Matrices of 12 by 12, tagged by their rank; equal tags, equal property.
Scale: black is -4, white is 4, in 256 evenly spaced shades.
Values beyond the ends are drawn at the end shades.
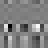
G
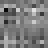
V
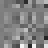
V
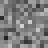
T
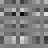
G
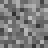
T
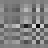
G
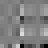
G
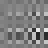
G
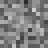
T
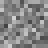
T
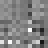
V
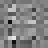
V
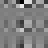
G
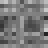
V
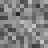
T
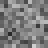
T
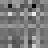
V
